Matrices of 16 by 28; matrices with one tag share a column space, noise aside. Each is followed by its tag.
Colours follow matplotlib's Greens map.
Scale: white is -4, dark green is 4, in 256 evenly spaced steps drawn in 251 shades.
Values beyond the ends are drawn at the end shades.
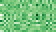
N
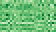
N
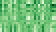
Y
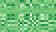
N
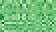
N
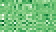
N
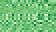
N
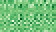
N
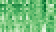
Y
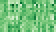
Y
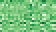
N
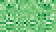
N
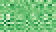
N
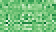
N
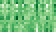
Y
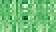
Y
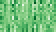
Y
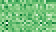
N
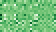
N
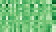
Y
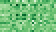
N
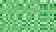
N
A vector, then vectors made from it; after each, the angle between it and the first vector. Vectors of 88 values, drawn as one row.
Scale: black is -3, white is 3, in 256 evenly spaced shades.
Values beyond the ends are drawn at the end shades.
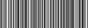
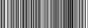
partly aligned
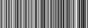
partly aligned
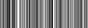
partly opposed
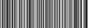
nearly opposite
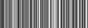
partly aligned
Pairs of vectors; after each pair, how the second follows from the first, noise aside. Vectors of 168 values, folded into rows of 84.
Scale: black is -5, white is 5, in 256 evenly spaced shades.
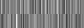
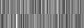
copied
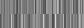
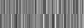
copied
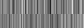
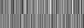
sign-scrambled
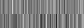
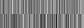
copied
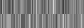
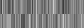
copied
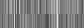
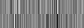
sign-scrambled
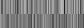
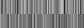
copied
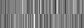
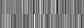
sign-scrambled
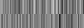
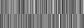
sign-scrambled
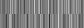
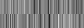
sign-scrambled
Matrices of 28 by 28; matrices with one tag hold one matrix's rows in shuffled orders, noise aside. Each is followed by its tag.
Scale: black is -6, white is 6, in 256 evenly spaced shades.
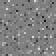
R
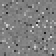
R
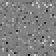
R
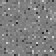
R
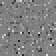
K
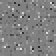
K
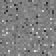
R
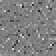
K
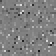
K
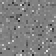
K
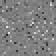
R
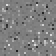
R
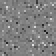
R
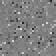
K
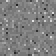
R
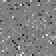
K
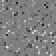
R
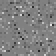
K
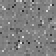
K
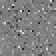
K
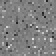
R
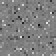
K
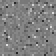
R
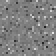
R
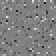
R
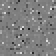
K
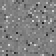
R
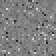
R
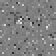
K
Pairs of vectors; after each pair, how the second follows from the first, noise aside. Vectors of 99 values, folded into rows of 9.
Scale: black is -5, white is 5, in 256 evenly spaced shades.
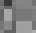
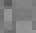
shrunk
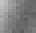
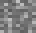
shuffled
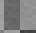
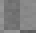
shrunk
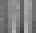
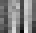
scaled up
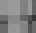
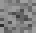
shuffled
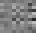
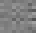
shrunk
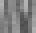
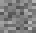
shuffled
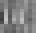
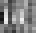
scaled up
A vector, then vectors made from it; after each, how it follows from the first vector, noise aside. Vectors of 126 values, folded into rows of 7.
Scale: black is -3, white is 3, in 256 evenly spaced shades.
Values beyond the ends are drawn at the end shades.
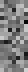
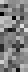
wrapped around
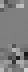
partly zeroed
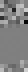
partly zeroed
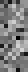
wrapped around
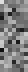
reversed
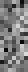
wrapped around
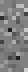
partly zeroed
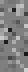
partly zeroed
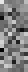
reversed
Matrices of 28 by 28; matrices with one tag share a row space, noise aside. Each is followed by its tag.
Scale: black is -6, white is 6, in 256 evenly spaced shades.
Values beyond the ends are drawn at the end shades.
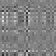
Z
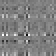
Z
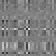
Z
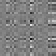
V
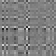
Z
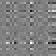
V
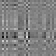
Z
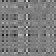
Z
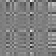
V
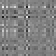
Z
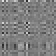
Z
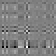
Z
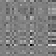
V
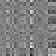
V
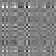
Z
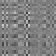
Z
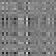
Z
